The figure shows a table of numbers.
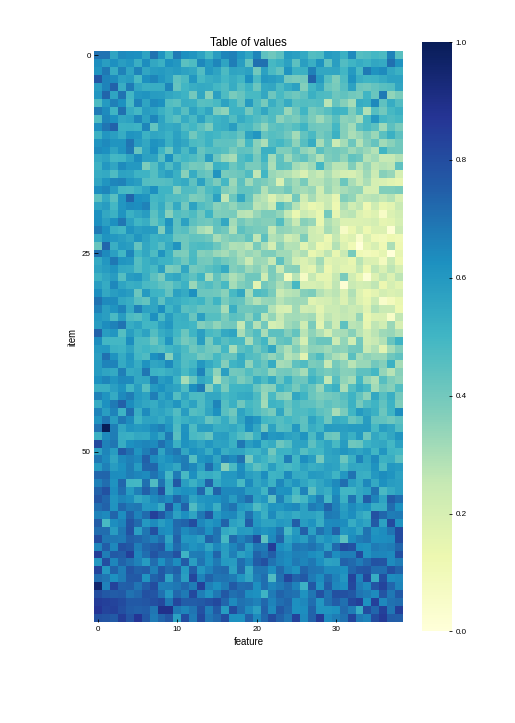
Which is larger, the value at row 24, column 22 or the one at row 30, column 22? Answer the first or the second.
the second
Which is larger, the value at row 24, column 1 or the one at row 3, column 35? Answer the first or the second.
the first
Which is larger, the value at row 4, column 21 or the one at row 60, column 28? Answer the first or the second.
the second
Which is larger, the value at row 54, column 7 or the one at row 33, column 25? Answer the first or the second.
the first
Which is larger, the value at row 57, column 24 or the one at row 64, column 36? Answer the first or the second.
the second
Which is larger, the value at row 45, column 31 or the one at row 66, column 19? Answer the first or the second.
the second
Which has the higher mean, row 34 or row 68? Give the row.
68
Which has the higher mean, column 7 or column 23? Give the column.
7
